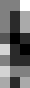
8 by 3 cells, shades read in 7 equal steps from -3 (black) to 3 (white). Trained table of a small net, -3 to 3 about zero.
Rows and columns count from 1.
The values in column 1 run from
-1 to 2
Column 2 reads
0 -2 -2 -3 -2 -2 0 -2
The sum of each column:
4 -13 -1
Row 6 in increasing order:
-2 -2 0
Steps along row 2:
down up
